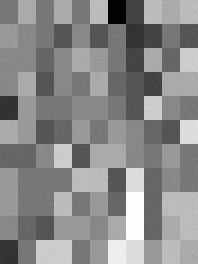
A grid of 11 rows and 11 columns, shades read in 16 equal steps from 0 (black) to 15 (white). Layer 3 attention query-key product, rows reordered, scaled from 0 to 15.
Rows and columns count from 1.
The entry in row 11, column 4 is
12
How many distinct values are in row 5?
6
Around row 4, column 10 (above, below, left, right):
6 8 4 10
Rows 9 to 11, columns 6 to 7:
9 6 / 8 10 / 9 14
